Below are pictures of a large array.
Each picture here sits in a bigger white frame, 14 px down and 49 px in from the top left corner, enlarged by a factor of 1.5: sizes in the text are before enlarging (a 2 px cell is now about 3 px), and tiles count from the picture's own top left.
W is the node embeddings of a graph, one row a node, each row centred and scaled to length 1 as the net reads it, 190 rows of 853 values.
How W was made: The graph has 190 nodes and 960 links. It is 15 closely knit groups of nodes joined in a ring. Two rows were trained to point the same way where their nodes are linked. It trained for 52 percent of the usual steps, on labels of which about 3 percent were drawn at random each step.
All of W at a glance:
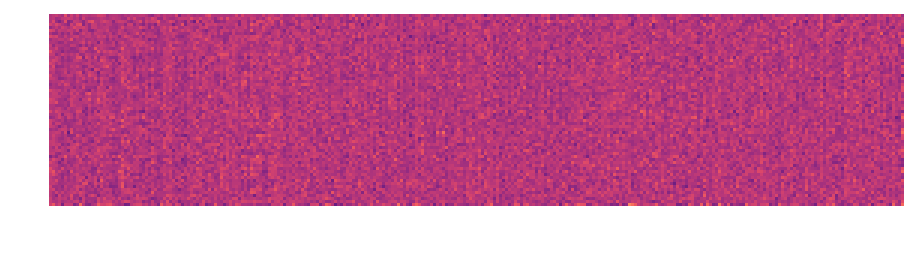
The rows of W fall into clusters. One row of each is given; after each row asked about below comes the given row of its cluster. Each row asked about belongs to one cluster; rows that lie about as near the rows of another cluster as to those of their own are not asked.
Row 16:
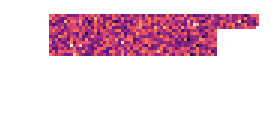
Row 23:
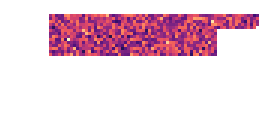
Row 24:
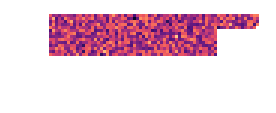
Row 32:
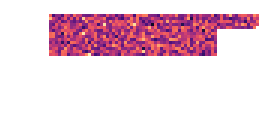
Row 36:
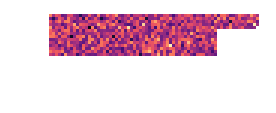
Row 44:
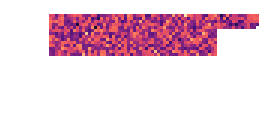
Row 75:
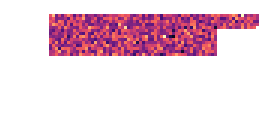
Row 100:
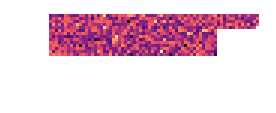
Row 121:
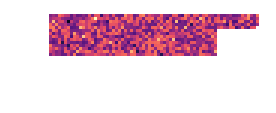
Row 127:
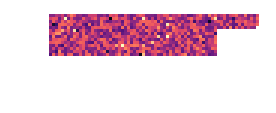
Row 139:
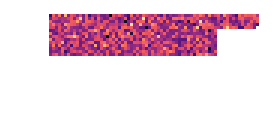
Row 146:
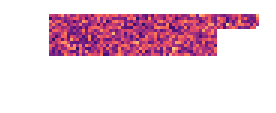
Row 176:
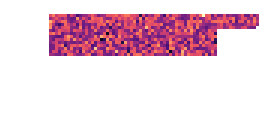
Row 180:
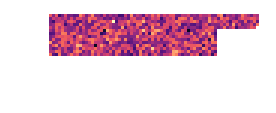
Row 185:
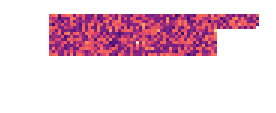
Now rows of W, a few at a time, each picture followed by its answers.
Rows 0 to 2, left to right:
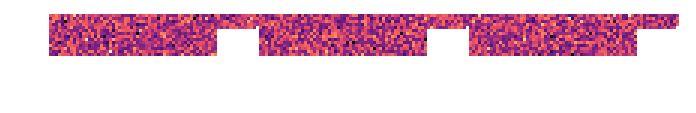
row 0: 139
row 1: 75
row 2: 100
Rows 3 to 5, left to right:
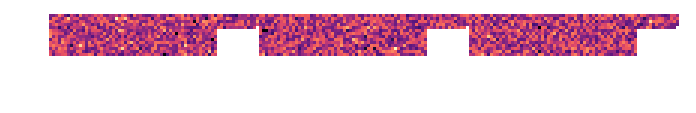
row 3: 100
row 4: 16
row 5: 36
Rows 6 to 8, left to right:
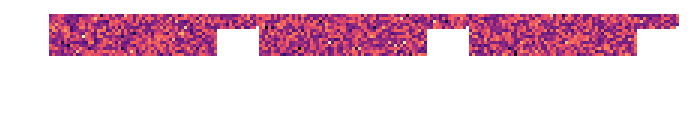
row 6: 121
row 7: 139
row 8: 121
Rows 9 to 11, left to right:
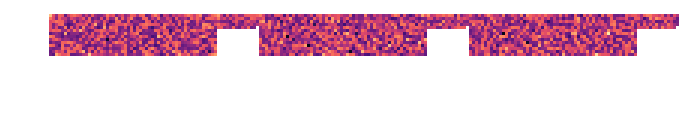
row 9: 44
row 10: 75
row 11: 75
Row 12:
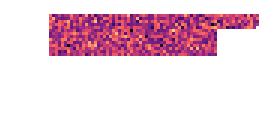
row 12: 75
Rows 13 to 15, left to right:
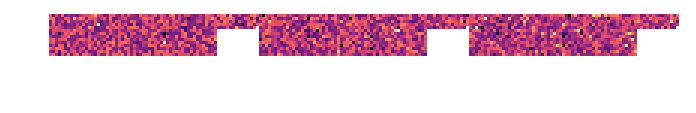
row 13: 24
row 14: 127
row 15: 44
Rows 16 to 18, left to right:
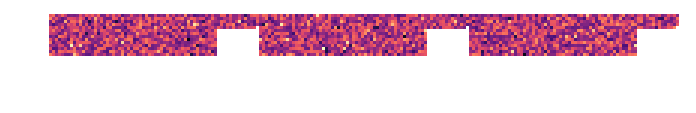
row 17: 185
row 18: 100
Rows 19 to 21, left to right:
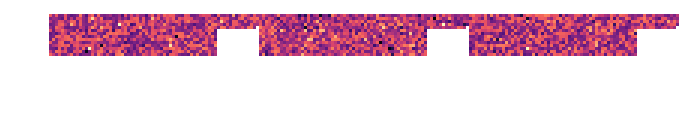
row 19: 180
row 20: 146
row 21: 176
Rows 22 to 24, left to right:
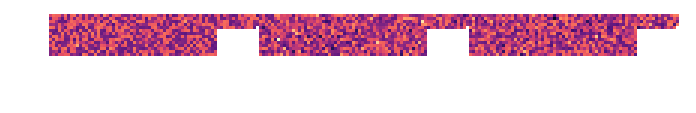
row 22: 139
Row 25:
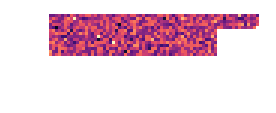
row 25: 100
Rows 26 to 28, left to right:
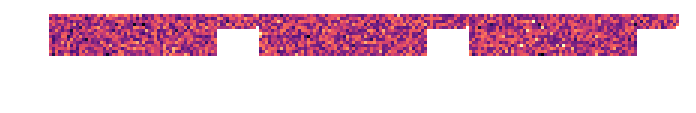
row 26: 75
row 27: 100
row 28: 180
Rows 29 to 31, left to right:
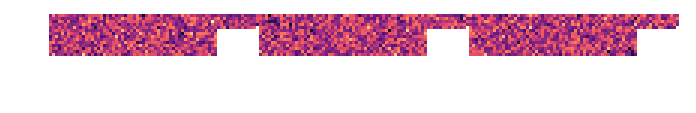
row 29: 121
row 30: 185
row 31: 36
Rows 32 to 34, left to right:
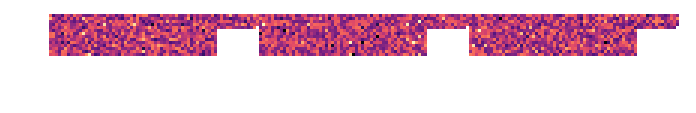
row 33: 127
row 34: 36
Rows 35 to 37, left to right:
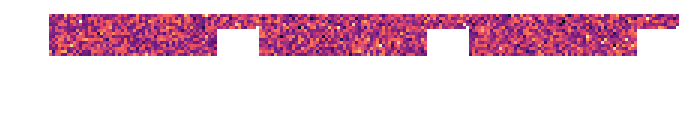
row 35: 180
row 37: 176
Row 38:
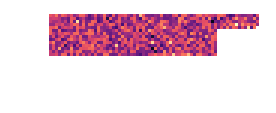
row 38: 185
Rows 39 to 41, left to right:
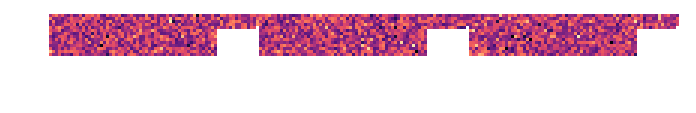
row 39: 16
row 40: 176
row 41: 100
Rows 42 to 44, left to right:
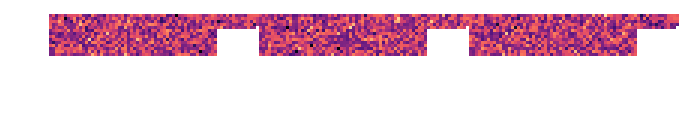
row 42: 44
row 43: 180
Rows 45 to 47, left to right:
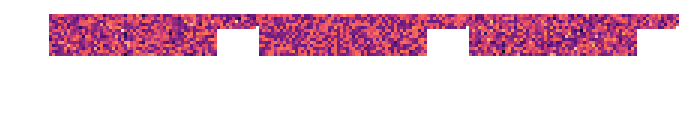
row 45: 121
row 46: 44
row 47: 23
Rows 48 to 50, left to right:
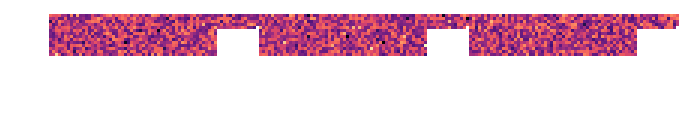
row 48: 176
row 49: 24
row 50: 139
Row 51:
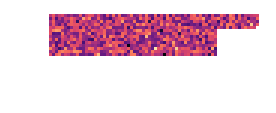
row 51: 16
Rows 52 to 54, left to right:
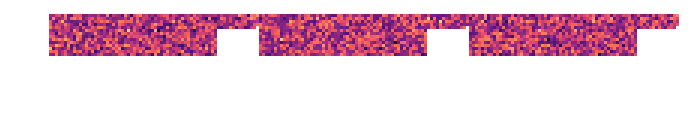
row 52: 32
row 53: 121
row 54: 180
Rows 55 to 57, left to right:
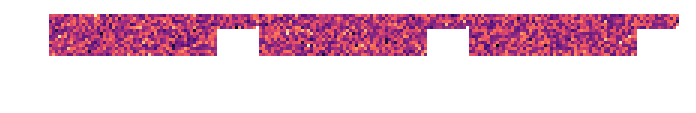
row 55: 16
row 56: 36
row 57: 24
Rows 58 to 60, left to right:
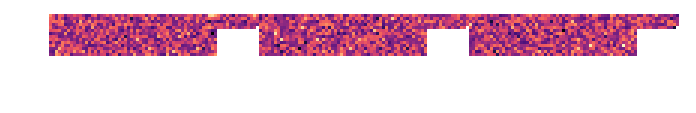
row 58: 44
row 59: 121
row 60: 176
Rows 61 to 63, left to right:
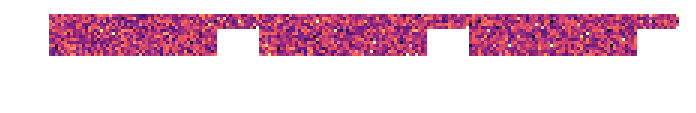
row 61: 146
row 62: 100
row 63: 127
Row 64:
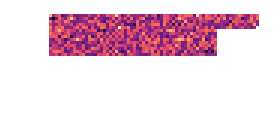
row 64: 36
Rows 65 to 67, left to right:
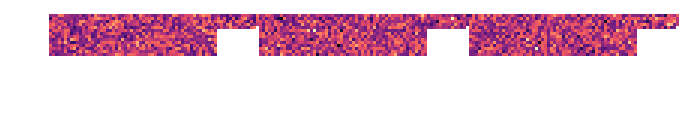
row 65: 121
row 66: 36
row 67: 44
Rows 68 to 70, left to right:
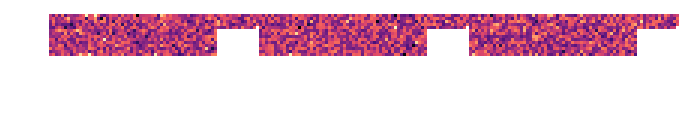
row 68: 24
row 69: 24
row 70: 100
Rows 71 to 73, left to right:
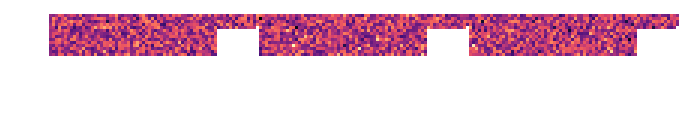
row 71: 127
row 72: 176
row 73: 36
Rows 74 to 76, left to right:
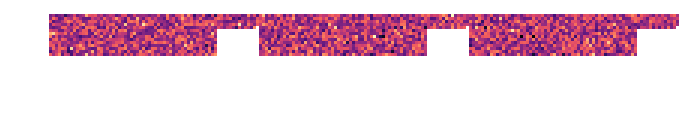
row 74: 100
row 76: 36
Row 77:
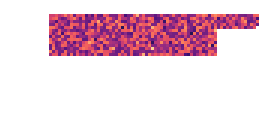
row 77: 185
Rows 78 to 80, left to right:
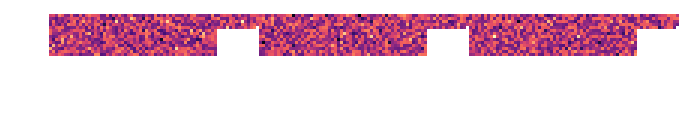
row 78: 16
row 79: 44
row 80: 139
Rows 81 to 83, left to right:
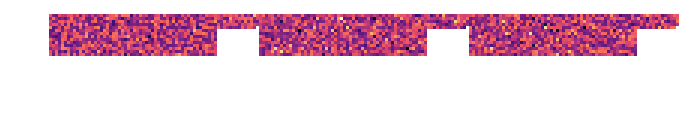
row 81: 75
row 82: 44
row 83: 16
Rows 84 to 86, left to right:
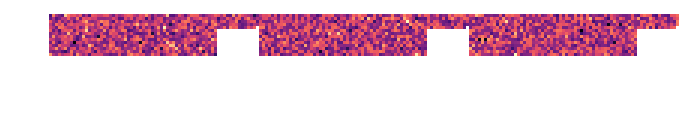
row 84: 23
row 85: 139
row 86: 16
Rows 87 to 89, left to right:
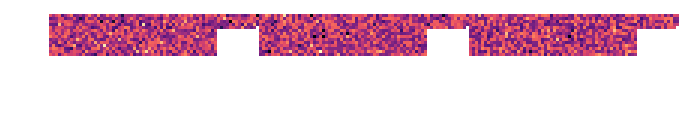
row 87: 36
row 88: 139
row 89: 75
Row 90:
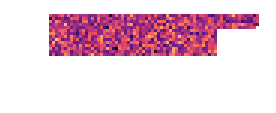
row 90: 146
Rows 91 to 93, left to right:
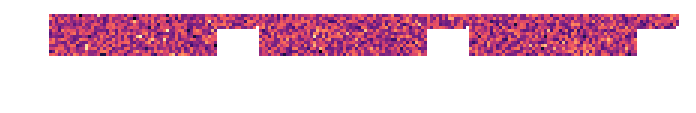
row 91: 24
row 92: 139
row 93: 36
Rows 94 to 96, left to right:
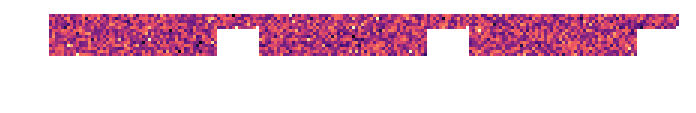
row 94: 24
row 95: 23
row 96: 36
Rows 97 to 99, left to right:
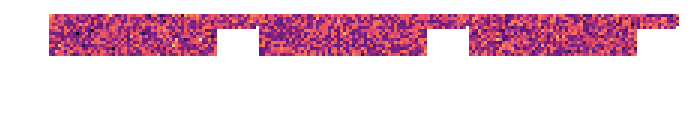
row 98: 44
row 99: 185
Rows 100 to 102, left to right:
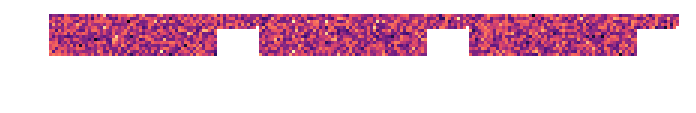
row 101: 23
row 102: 23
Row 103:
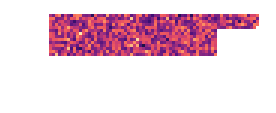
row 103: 32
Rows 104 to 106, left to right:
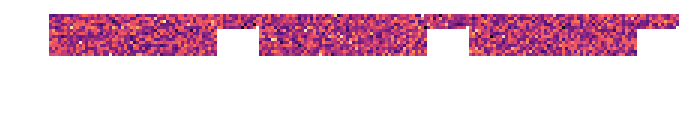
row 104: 100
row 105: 146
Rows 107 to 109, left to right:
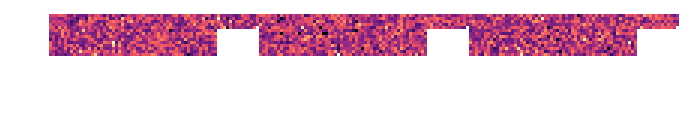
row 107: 121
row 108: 176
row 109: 75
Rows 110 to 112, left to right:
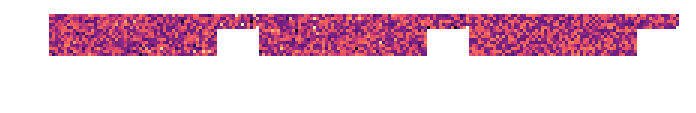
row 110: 23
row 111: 121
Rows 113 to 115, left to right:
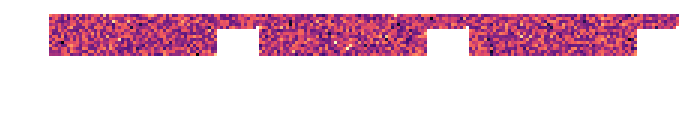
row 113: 139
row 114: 185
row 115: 100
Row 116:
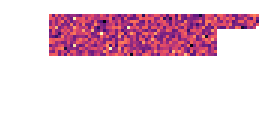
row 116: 24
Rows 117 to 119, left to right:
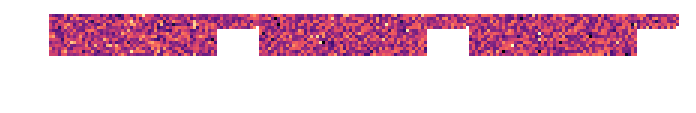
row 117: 32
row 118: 185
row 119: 185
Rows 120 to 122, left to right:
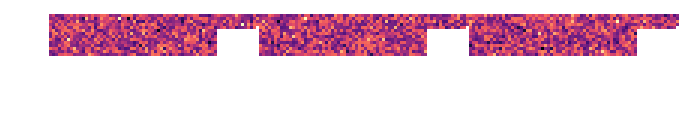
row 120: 23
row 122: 176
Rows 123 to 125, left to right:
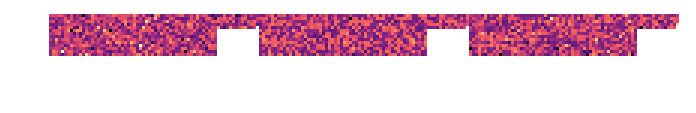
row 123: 176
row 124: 127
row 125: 180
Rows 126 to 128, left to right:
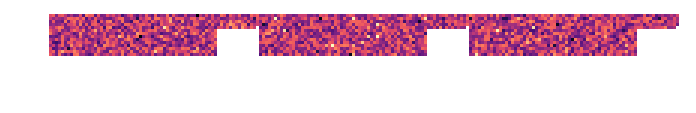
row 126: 16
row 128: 176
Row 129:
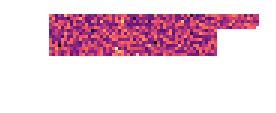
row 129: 75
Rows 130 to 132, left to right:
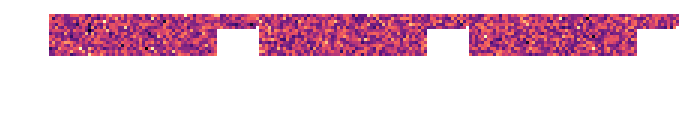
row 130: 44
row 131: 32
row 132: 23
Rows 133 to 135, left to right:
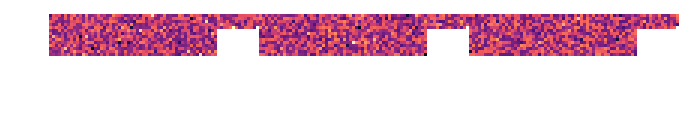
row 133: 139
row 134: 24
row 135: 16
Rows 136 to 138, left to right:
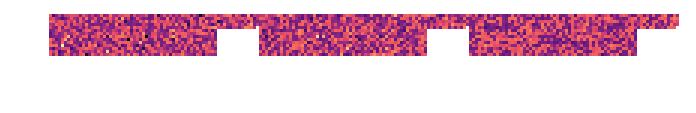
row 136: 75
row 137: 185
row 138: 180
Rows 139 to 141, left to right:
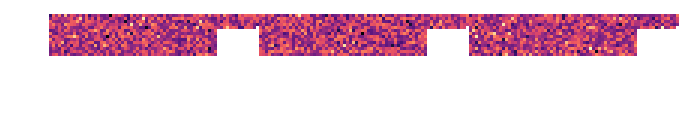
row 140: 16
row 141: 121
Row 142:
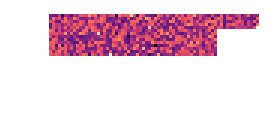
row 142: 100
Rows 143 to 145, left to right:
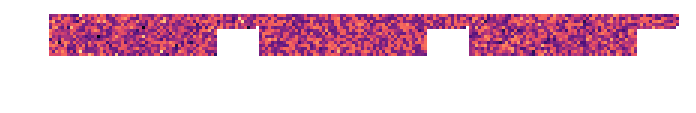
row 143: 100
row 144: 127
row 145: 176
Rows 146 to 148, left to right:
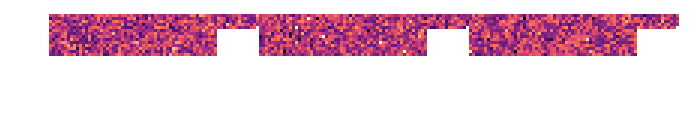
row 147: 176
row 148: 121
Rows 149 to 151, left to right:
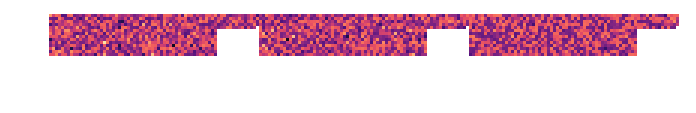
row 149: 36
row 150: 36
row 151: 44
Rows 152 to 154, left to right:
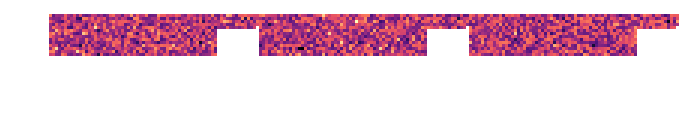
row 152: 32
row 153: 176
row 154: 16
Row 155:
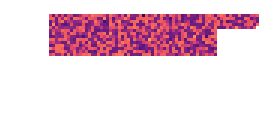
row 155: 24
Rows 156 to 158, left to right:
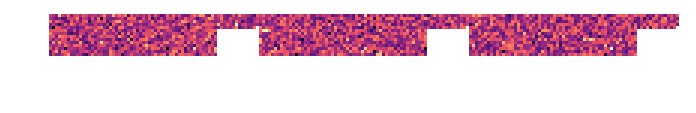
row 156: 146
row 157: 16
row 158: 185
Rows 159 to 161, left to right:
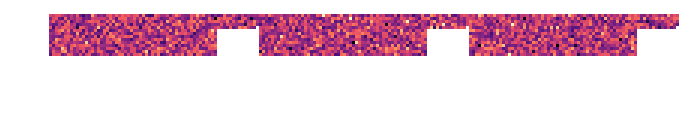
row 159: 176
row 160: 16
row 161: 44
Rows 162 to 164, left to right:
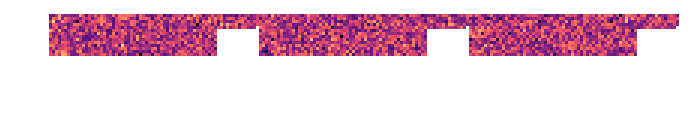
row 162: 100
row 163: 146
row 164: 36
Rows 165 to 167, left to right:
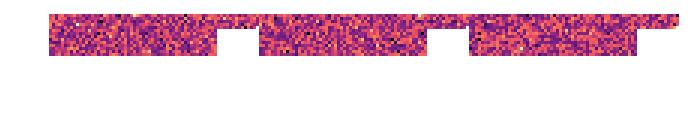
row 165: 44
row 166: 44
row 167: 180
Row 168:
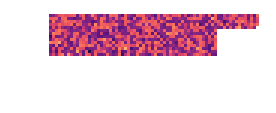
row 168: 127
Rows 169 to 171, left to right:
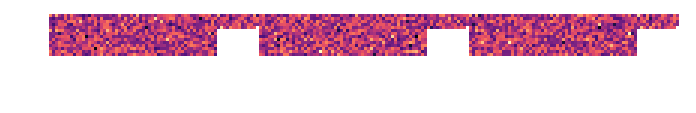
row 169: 180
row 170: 16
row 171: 180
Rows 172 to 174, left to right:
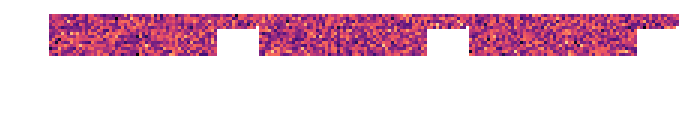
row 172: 180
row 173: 44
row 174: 16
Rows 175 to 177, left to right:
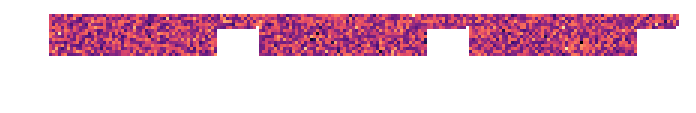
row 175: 32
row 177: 36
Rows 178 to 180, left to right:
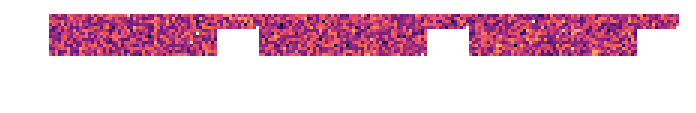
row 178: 75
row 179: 24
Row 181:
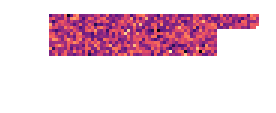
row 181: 32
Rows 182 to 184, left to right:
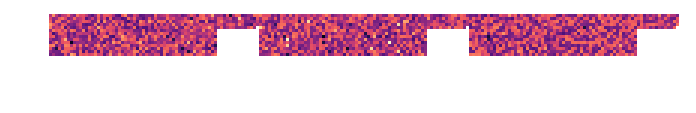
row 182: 146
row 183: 139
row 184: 100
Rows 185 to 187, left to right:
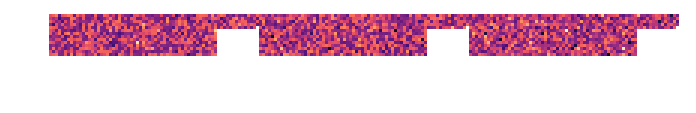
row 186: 24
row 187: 23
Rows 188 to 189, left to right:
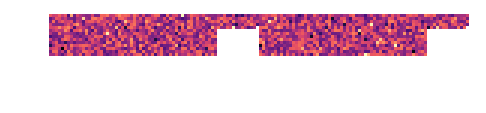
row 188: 176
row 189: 185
